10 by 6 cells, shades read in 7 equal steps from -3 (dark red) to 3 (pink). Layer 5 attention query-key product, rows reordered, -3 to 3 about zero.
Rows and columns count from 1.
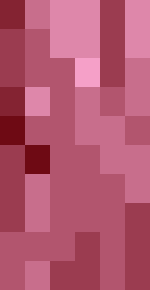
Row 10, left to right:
0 1 -1 -1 0 -1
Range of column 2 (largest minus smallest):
5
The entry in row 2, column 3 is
2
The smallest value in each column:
-3 -3 -1 -1 -1 -1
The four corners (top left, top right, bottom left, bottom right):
-2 2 0 -1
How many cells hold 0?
22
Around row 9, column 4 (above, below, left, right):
0 -1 0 0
